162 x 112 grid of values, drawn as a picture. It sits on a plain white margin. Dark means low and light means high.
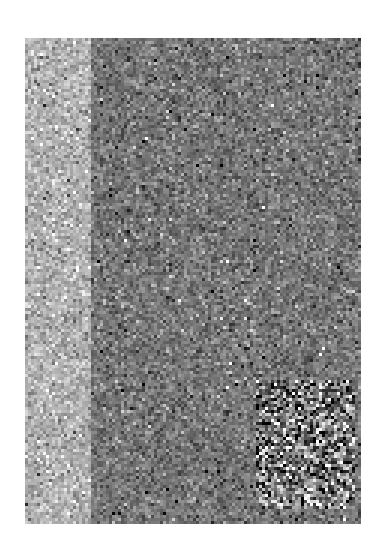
The left part is higher, up to a seam about 20% of the way across. The bottom right is the roughest part. There are no regular stripes. An odd patch, rougher than its surroundings, sits in the bottom right.
